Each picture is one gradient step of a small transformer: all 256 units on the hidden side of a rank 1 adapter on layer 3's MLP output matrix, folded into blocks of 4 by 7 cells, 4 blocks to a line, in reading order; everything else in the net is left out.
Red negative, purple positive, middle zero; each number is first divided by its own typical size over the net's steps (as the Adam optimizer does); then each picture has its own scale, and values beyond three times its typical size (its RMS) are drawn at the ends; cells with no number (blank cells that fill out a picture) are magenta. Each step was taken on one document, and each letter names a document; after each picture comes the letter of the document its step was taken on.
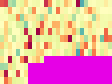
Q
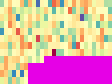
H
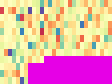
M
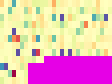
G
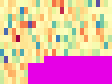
H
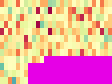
M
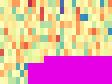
M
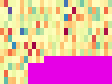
Q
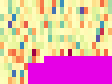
H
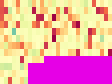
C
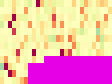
G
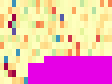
G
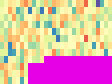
M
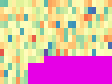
Q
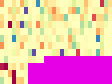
G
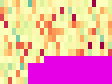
C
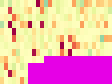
G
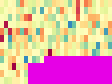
Q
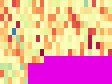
C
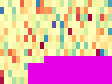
H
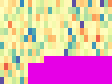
H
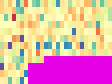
H
